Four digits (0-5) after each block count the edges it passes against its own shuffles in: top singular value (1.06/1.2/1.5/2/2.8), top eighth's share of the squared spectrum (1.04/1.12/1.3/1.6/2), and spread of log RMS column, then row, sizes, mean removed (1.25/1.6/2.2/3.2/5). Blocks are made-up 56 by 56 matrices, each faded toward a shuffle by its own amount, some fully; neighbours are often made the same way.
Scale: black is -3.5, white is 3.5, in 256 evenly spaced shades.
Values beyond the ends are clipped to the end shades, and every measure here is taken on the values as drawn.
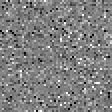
3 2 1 1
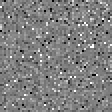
2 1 0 0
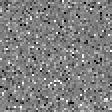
1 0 0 0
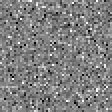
1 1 0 0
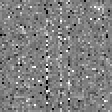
2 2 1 0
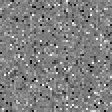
0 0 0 0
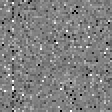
2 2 1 0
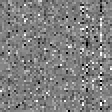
2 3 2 0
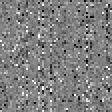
2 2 2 0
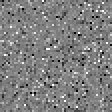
0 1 0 0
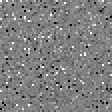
0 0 0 0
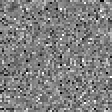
3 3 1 1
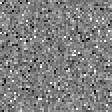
0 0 0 0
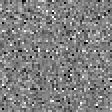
2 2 0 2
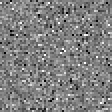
2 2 0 1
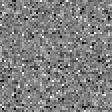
2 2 0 1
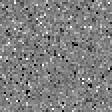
0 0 0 0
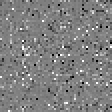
2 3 2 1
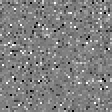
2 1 0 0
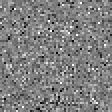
2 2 0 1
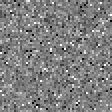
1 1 0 0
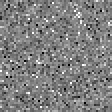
0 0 0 0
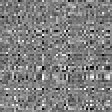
4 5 3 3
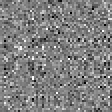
4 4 2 2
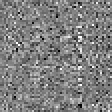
4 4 2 2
